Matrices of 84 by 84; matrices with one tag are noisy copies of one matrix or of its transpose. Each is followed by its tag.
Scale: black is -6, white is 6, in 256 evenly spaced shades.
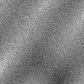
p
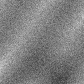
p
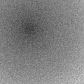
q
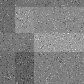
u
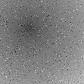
q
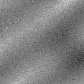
p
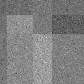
u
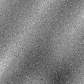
p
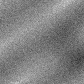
p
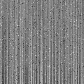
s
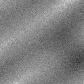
p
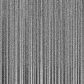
s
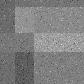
u
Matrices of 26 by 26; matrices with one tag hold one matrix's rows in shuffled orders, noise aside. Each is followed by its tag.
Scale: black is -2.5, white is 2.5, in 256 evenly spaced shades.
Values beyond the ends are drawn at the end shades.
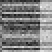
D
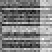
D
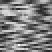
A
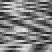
A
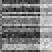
D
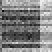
D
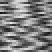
A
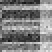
D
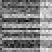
D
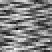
A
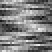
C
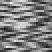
A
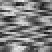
A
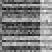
D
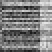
D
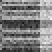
D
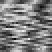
A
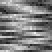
C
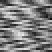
A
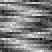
C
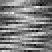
C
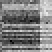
D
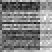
D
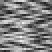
A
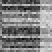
D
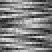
C
